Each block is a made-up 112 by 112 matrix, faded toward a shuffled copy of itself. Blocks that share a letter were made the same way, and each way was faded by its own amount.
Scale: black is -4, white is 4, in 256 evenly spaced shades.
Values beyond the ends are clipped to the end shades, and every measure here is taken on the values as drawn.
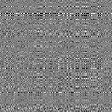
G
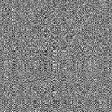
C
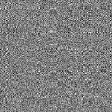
C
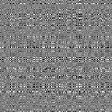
G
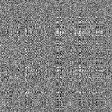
C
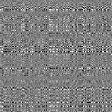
G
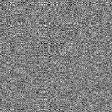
C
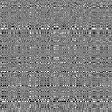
G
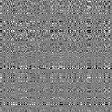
G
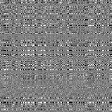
G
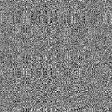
C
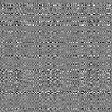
G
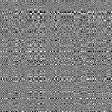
G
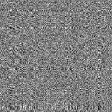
C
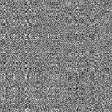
C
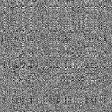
C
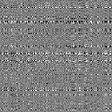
G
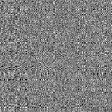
C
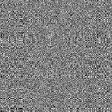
C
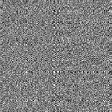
C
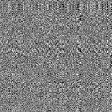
C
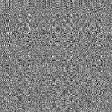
C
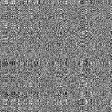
C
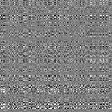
G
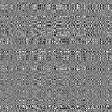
G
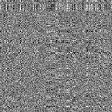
C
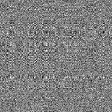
C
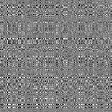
G
